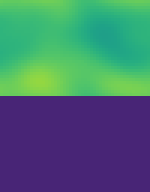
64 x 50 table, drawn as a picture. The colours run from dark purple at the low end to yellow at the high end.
The table splits into 2 rows of 1 panel. Panel 1,1: high, smooth. Panel 2,1: very low, flat.
